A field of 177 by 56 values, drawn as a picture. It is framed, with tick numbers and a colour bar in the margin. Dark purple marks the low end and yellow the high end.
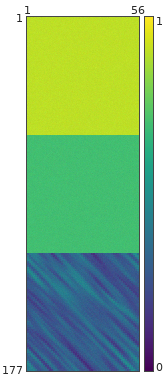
It is made of 3 by 1 panels. Panel 1,1: very high, flat. Panel 2,1: high, flat. Panel 3,1: low, slanting down to the right.
